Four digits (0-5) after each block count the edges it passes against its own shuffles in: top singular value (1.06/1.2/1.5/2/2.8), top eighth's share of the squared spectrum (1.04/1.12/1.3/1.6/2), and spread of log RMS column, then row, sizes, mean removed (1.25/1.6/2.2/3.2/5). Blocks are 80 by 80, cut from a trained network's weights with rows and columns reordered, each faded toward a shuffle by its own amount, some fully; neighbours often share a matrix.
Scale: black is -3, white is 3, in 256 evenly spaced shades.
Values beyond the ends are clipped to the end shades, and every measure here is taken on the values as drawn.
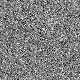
0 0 0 0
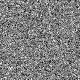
0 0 0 0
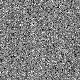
0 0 0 0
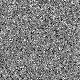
0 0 0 0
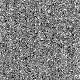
1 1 0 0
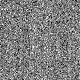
1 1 0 0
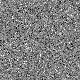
0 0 0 0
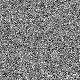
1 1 0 0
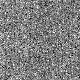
1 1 0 0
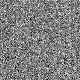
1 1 0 0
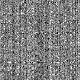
3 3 1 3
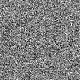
3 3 0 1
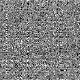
3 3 3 1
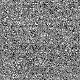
2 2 2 0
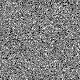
0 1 1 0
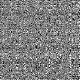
3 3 3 1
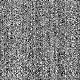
3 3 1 2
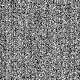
2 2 0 1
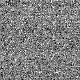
1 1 1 0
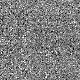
1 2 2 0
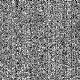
2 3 0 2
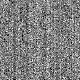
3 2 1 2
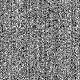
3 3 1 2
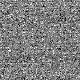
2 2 2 0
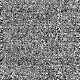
2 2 2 0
